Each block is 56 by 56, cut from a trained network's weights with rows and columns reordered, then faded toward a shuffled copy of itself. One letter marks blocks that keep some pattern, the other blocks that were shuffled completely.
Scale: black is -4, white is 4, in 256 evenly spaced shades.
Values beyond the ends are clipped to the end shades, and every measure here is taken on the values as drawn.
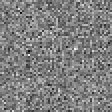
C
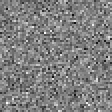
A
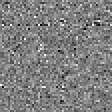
C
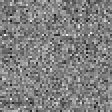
C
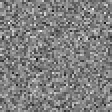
C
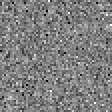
A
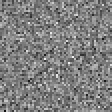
A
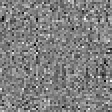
C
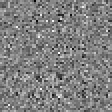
C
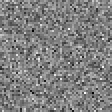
A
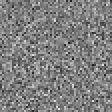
C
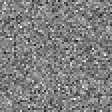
A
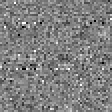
C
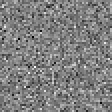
A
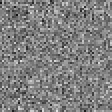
C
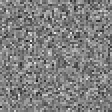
C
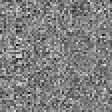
C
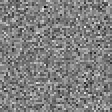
C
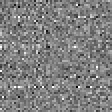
C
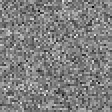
A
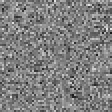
C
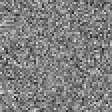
A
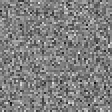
C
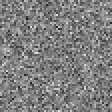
A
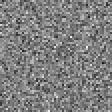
A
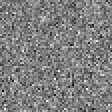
A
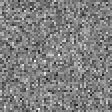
A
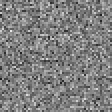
A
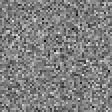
A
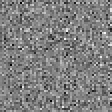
C
